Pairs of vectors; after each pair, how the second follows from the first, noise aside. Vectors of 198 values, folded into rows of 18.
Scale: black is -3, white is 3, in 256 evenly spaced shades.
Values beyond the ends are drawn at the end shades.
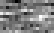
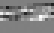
partly zeroed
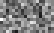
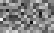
sign-scrambled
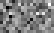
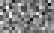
sign-scrambled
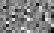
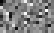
reversed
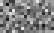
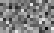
reversed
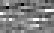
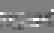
partly zeroed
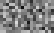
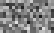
sign-scrambled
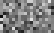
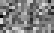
sign-scrambled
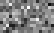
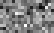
reversed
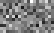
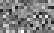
reversed
